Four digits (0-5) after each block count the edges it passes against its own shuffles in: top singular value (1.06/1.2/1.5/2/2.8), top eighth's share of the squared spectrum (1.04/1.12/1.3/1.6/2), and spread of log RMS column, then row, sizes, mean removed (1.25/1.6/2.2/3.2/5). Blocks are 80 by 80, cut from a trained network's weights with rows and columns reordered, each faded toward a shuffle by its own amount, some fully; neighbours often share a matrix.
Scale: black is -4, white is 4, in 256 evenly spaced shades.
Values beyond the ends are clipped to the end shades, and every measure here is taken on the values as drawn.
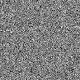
3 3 0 1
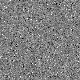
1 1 0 0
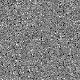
2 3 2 1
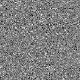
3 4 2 2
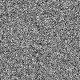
1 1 0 0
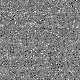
1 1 1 0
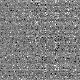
3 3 2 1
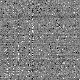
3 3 2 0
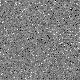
0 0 0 0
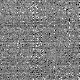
3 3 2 0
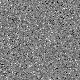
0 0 0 0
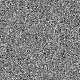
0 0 0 0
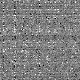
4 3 2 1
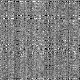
4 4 1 3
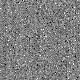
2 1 0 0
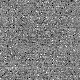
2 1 1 0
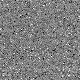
0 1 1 0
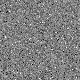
0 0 0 0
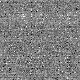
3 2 1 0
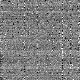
3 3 2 0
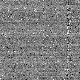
3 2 2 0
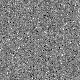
1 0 0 0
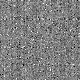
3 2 0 1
